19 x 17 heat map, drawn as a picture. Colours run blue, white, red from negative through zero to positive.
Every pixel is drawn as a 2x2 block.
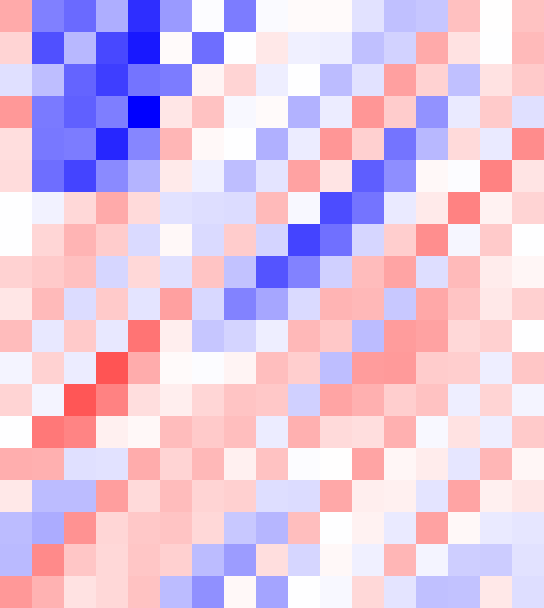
In the top left lies a patch that is lower than the rest. The top left is the ninth with the lowest average. The halves do not mirror each other. Streaks slant up to the right.
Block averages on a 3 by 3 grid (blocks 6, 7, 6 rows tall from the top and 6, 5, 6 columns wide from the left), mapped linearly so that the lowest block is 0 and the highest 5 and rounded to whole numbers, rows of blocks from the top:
0 3 4
5 3 5
5 4 4
